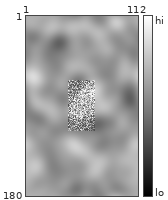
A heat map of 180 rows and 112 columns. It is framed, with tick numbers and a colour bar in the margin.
Odd patch: rougher, in the centre. Average level on the scale: 60%. Mirror symmetry: none. Slope: none. Roughest part: centre.
